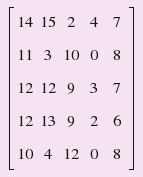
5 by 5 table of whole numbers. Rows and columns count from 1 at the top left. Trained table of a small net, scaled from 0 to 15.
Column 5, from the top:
7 8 7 6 8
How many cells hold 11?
1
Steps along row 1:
up down up up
